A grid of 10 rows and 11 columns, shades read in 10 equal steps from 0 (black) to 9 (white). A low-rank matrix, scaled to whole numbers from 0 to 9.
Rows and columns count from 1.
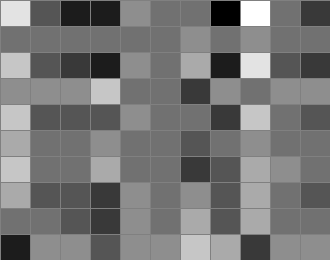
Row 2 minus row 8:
-2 1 1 2 -1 0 0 1 -1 0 1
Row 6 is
6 4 4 5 4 4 3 4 5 4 4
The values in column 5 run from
4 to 5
